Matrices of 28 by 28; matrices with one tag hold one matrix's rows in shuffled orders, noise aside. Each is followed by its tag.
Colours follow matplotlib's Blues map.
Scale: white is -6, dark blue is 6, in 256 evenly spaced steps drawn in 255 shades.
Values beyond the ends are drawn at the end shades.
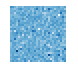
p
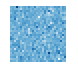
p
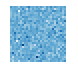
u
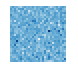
p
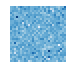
p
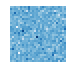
u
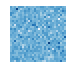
p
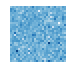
p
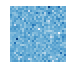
p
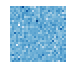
u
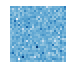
u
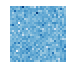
u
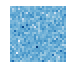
u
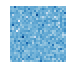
u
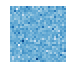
u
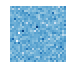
u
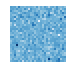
p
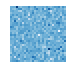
p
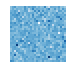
p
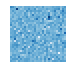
p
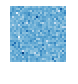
u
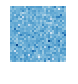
p
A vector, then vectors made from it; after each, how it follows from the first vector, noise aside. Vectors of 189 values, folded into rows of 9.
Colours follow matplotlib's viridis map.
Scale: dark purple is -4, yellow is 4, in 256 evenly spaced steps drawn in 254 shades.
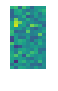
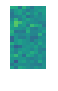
shrunk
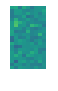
shrunk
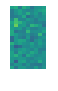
shrunk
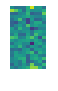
wrapped around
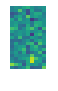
wrapped around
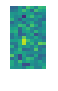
wrapped around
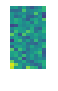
wrapped around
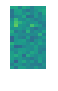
shrunk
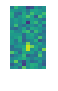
wrapped around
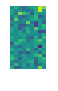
wrapped around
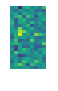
wrapped around
